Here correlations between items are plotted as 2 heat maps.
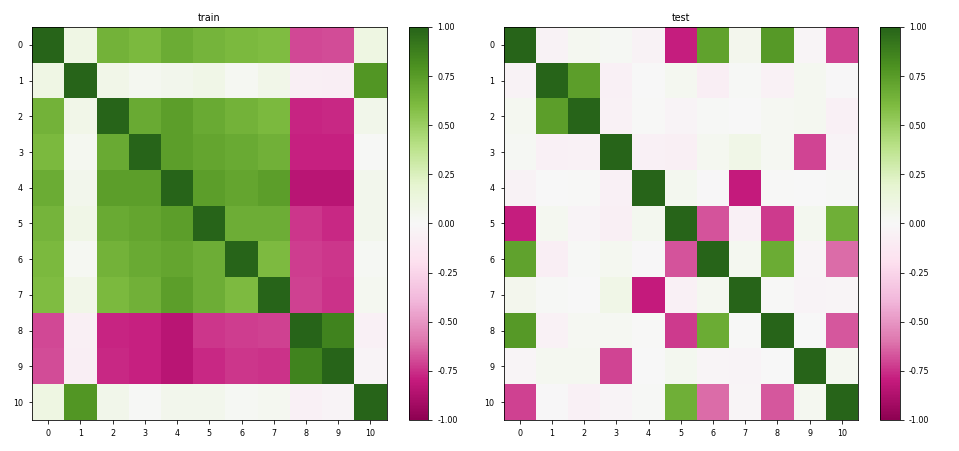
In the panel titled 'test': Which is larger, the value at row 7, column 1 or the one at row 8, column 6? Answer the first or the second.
the second
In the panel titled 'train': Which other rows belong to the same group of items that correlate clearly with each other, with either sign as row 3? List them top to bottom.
0, 2, 4, 5, 6, 7, 8, 9
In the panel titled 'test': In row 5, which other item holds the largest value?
10
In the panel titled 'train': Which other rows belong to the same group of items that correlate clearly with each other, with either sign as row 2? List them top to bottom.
0, 3, 4, 5, 6, 7, 8, 9
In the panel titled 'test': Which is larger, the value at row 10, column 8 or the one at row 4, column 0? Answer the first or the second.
the second
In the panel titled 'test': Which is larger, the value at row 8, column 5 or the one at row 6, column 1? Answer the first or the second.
the second
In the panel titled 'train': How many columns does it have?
11
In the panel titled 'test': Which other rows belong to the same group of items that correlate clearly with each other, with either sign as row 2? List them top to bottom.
1
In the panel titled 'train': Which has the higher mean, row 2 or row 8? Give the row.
2
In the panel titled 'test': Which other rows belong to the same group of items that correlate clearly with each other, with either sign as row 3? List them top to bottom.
9
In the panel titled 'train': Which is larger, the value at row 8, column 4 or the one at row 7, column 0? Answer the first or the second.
the second
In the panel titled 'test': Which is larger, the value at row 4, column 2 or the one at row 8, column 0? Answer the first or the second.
the second
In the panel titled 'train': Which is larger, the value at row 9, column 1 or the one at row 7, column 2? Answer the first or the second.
the second
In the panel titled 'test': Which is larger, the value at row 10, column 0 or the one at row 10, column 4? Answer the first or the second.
the second
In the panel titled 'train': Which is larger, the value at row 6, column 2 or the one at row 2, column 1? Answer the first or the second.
the first
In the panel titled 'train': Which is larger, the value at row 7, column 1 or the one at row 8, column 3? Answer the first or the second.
the first
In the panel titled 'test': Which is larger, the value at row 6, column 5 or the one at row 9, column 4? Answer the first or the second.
the second
